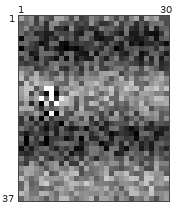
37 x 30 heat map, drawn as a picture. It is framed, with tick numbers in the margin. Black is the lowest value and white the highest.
An odd patch, rougher than its surroundings, sits in the middle left. Values change most from cell to cell in the middle left. Horizontal stripes repeat 2 times down the table.
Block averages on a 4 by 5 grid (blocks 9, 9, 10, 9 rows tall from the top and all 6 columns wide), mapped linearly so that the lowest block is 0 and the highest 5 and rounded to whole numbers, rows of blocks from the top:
1 0 0 0 0 | 5 5 5 5 5 | 0 1 1 1 1 | 5 5 5 5 5
